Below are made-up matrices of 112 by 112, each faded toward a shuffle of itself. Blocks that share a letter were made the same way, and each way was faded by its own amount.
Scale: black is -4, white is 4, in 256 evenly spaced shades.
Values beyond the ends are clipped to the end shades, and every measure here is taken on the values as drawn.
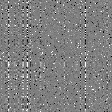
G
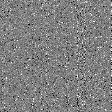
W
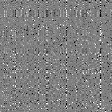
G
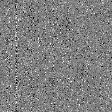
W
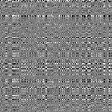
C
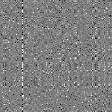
G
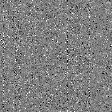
W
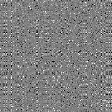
G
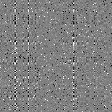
G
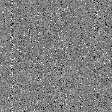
W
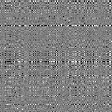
C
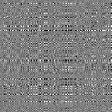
C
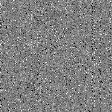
W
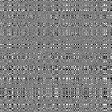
C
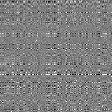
C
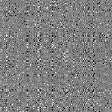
G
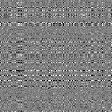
C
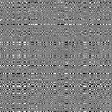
C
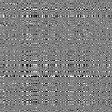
C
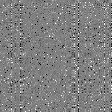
G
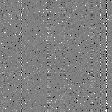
G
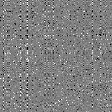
G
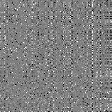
G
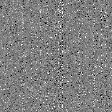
W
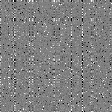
G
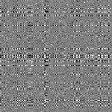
C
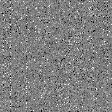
W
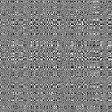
C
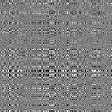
C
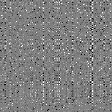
G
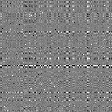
C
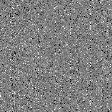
W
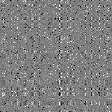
G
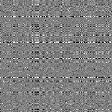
C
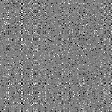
G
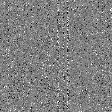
W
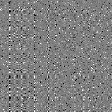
G
